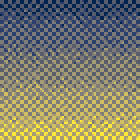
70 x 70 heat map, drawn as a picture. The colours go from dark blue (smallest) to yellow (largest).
A checkerboard runs through the table. No row or column stands out. The field climbs toward the bottom.
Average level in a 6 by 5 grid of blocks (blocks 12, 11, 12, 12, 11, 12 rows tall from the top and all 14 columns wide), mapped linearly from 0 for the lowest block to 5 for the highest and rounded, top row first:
00000 / 11111 / 22222 / 33333 / 44444 / 55555
